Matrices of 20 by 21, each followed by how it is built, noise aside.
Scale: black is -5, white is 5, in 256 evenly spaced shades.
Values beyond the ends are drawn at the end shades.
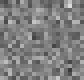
low rank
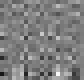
low rank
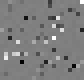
sparse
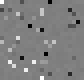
sparse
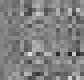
low rank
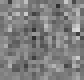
low rank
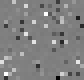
sparse
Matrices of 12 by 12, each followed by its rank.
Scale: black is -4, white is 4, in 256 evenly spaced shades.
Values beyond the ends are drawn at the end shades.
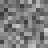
full rank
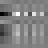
one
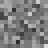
full rank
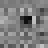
two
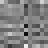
two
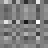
one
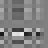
one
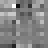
two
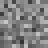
full rank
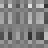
one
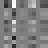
one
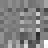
two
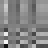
one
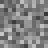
full rank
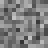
full rank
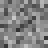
full rank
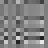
one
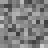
full rank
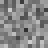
full rank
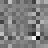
two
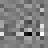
two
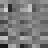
two
